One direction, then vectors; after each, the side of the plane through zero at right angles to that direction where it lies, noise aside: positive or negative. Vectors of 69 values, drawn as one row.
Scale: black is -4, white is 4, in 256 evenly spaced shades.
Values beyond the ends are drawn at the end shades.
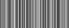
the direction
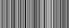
negative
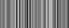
positive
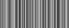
positive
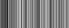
negative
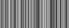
negative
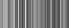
positive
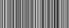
positive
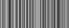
positive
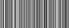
negative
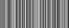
positive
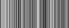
positive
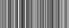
positive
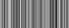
negative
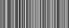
positive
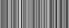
negative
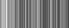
positive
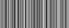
negative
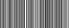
positive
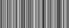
positive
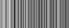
negative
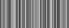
positive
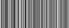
negative
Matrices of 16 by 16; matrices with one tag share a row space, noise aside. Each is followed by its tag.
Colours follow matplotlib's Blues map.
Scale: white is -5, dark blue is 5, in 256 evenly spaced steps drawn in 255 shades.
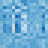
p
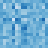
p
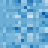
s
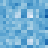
s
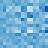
s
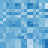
s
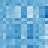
s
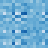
p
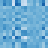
p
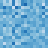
p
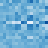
s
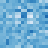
s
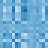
p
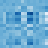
s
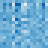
p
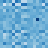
p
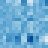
s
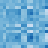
s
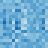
p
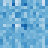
p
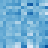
s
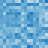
s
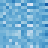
s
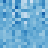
p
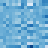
s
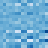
s
